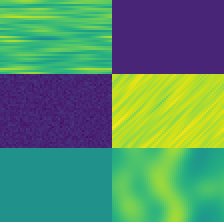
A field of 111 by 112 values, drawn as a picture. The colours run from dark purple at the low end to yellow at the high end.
It is made of 3 by 2 panels. Panel 1,1: high, streaked across. Panel 1,2: very low, flat. Panel 2,1: very low, fine-grained, faint in contrast. Panel 2,2: very high, slanting up to the right, faint in contrast. Panel 3,1: middling, flat. Panel 3,2: high, smooth.
